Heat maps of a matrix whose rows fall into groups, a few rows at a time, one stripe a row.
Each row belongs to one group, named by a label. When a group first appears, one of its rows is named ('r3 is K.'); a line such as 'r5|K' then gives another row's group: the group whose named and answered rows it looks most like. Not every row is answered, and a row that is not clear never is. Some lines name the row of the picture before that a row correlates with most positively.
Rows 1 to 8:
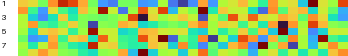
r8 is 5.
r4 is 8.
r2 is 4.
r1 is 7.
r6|4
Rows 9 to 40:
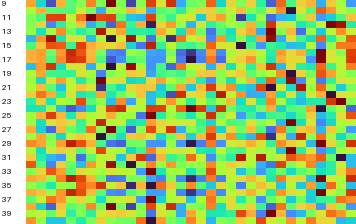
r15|5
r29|7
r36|7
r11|5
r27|4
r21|8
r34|7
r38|4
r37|5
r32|4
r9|4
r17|7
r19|8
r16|7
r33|5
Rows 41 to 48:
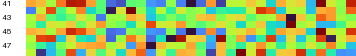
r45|7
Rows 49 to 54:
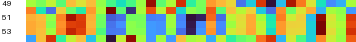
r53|7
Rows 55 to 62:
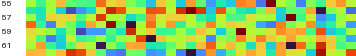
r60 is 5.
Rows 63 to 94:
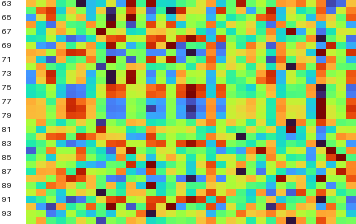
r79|7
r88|7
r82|5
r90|8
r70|7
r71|4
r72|8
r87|5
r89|5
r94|8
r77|7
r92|4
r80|8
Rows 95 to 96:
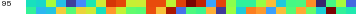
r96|4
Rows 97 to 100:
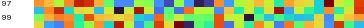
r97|7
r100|4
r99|5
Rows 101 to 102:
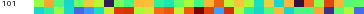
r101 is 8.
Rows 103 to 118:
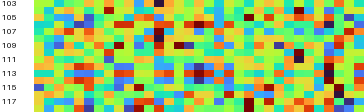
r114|7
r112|7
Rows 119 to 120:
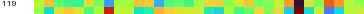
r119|8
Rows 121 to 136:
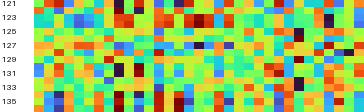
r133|8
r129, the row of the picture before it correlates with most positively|120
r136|4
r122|4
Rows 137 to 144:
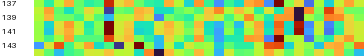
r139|8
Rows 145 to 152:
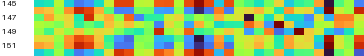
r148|8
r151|7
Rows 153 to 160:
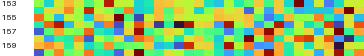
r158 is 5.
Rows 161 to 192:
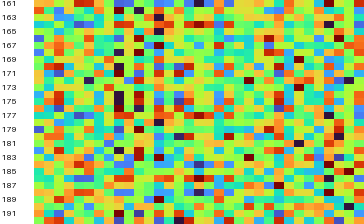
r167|5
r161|7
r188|7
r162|4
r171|4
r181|8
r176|4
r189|5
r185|5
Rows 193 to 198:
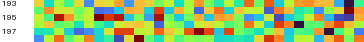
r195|5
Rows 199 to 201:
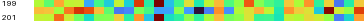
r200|7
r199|5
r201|5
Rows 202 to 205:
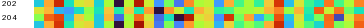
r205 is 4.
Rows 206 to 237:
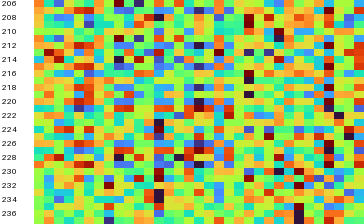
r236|8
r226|7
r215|7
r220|7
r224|5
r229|7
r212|7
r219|5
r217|5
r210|8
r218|7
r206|4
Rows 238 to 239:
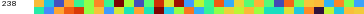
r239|5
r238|4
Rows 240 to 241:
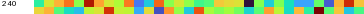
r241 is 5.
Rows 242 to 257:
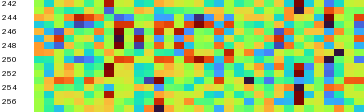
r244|7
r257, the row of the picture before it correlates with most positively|241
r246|4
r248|4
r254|8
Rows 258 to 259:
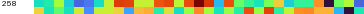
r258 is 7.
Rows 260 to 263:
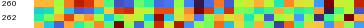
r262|5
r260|7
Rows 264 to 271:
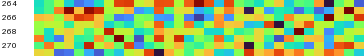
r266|7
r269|4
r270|5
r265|5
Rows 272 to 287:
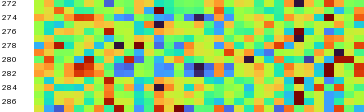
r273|5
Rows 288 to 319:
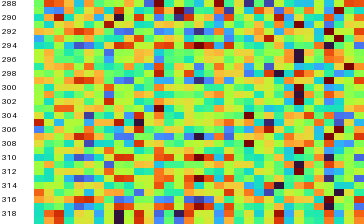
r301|8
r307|7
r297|5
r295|8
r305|4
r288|5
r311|8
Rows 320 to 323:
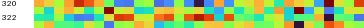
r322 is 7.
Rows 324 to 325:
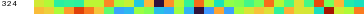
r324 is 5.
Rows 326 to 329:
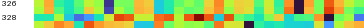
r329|5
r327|8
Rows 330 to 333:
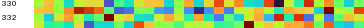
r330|8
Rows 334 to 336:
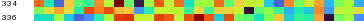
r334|4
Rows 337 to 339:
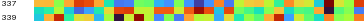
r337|7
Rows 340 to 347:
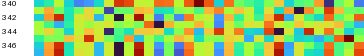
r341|8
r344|8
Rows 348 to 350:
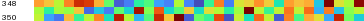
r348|7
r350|4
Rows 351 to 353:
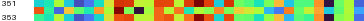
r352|4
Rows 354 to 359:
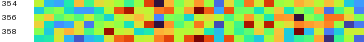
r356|8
